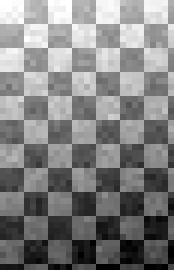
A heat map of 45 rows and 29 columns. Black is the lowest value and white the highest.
Slope: up to the top. Ninth with the lowest average: bottom right. Lone odd cells: none. Grain: checkered. Average level on the scale: 50%.
